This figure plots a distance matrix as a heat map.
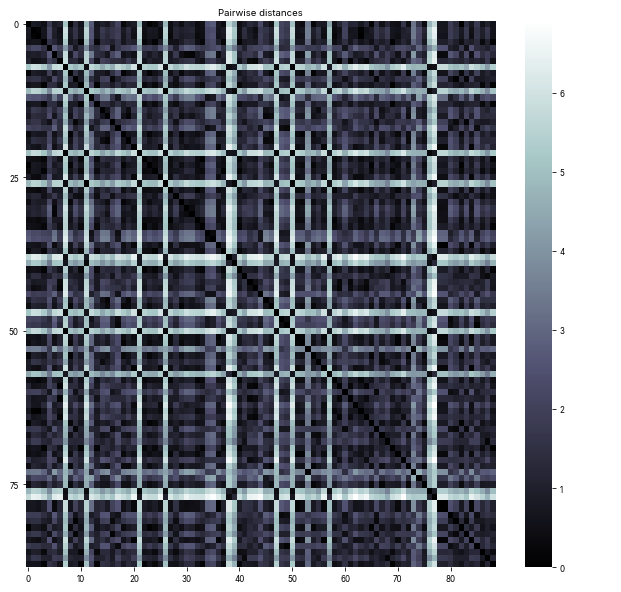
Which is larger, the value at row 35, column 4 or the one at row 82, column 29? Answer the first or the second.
the first
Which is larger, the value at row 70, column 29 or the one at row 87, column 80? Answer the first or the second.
the second
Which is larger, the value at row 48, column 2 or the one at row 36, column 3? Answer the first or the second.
the first
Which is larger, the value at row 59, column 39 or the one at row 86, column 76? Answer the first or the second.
the first
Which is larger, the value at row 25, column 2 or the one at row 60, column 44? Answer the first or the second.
the second
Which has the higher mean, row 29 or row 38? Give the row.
38
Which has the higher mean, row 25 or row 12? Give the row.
12
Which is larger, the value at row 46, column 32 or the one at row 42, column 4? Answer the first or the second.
the second
